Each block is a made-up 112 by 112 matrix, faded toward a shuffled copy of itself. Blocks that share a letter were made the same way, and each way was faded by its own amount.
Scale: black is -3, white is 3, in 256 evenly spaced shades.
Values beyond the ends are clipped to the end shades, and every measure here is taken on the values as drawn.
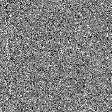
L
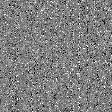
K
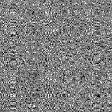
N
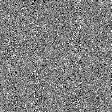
L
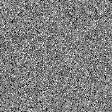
L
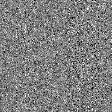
L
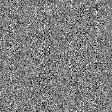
L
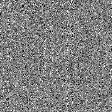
L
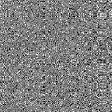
N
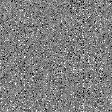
K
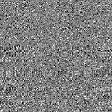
N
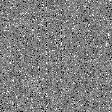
K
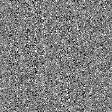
L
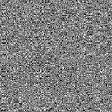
N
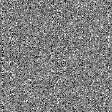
L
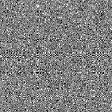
N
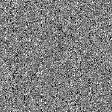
L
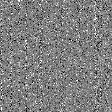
K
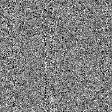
L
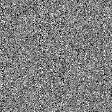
L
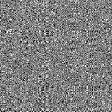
N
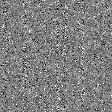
K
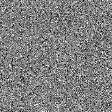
L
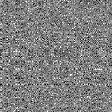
N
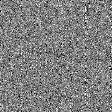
L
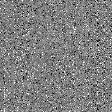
K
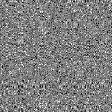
N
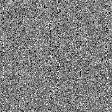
L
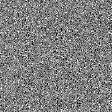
L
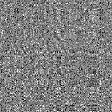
N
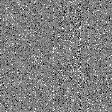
K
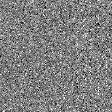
L
